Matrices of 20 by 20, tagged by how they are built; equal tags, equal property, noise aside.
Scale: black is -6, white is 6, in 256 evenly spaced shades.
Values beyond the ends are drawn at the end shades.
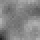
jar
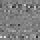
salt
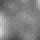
jar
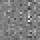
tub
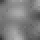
jar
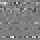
salt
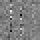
tub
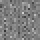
tub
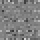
salt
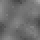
jar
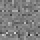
salt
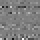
salt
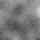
jar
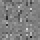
tub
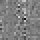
tub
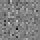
tub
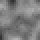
jar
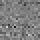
salt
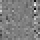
tub
